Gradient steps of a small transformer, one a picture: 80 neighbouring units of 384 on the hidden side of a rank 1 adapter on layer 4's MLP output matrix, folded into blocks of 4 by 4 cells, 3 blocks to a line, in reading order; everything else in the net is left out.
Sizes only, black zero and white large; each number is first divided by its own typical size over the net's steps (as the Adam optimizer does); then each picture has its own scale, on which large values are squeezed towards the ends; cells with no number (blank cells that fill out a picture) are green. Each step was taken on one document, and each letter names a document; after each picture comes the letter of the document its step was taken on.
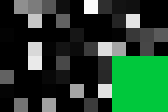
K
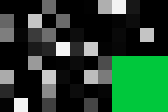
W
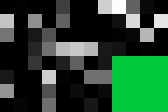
W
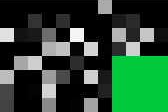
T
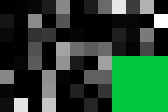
W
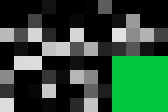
T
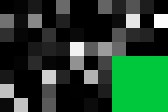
W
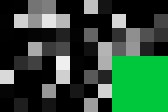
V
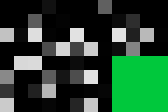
T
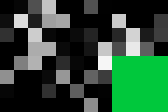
V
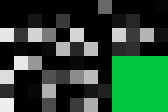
T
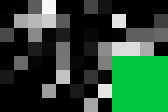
V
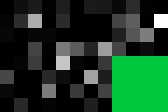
W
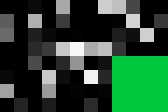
W
